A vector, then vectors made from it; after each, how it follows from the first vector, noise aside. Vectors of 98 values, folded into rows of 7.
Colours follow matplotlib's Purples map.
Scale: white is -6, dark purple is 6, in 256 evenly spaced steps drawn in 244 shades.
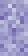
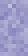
shrunk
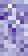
scaled up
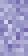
wrapped around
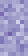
wrapped around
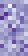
scaled up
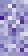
scaled up
